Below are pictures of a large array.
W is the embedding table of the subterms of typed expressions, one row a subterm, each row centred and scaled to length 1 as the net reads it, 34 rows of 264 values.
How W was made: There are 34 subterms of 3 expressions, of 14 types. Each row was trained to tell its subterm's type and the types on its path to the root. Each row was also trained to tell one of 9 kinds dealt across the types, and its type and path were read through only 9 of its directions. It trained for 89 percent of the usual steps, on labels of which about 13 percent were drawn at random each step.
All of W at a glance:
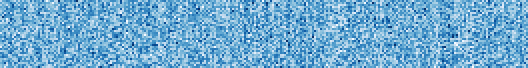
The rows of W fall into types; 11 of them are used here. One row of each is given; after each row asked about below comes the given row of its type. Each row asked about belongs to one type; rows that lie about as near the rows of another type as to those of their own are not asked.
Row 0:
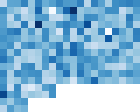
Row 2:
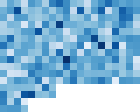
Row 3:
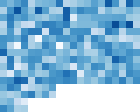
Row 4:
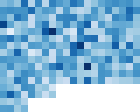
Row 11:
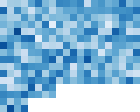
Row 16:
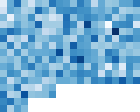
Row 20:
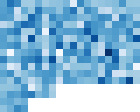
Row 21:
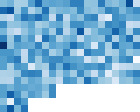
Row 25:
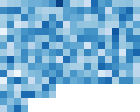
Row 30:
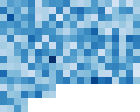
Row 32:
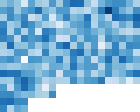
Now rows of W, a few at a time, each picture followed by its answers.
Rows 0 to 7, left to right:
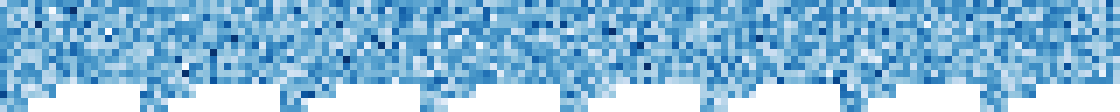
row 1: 25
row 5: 3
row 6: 0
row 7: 25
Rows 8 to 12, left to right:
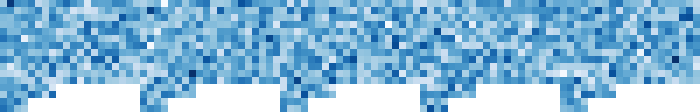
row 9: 2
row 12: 25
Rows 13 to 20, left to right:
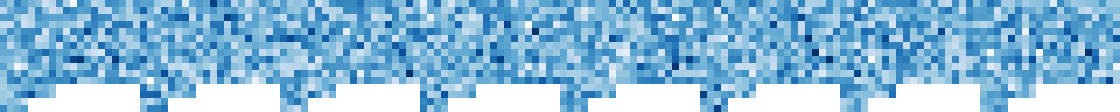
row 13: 20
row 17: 16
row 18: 16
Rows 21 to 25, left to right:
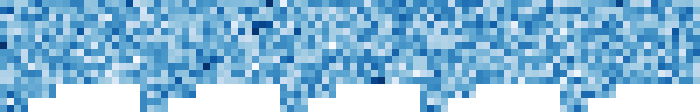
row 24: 3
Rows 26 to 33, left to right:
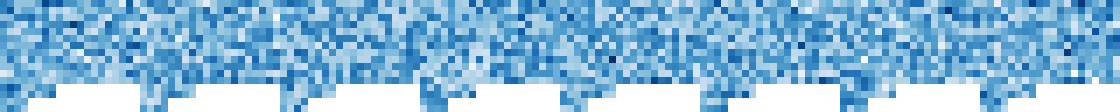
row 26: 21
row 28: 30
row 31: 20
